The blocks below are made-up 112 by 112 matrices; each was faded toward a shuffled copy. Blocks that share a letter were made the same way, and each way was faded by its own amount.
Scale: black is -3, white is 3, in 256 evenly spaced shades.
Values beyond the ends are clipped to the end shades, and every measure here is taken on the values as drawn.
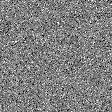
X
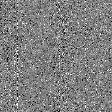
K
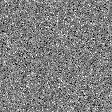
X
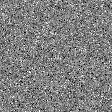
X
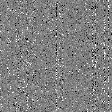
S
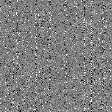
S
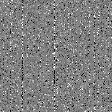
S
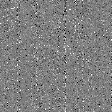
S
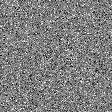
X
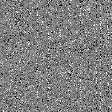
K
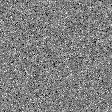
X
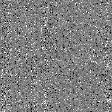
S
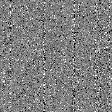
K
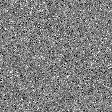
X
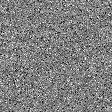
X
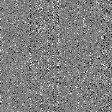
S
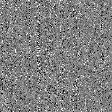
K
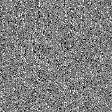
K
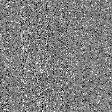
K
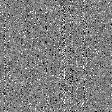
K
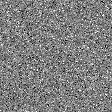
X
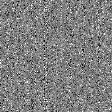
K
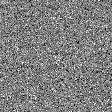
X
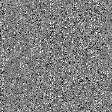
K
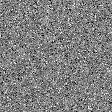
X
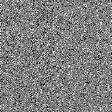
K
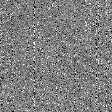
K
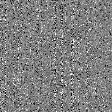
K
